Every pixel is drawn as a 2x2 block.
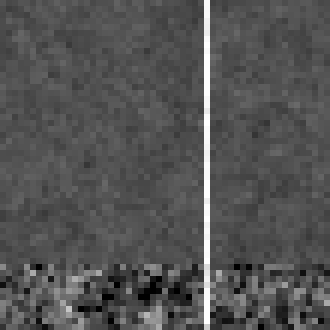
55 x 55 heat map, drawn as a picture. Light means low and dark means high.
Roughest part: bottom middle. Histogram: skewed, a long tail of low values. Odd lines: column 35. Average level on the scale: 70%. Grain: streaks running down. Slope: none. Seam: horizontal, 80% of the way down, the top part calmer.
